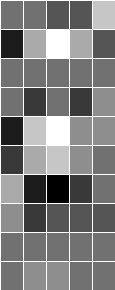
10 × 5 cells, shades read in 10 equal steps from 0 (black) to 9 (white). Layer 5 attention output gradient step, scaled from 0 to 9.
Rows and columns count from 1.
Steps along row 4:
down up down up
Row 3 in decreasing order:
4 4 4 4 4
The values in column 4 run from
2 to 6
